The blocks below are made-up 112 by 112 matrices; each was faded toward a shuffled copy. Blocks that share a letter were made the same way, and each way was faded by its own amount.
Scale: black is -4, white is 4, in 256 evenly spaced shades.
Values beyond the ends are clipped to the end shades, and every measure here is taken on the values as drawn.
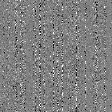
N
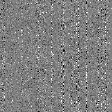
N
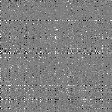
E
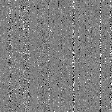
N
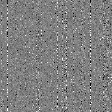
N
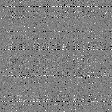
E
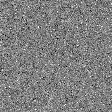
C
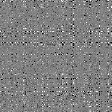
E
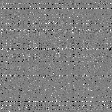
E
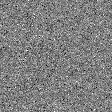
C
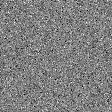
C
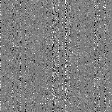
N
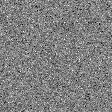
C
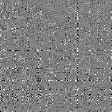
E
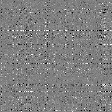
E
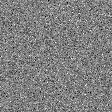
C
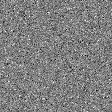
C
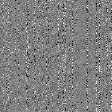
N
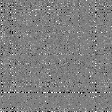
E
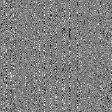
N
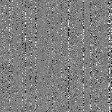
N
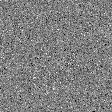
C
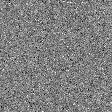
C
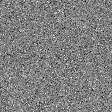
C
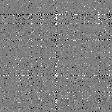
E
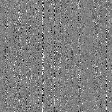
N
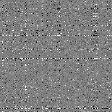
E
